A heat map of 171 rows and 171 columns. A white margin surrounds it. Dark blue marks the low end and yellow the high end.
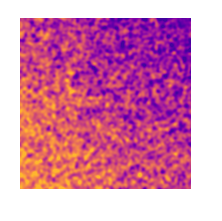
Ninth with the lowest average: top right. Ninth with the highest average: bottom left. Histogram: bell-shaped. Mirror symmetry: none. Stripes: none. Slope: up to the bottom left. Grain: blotchy.
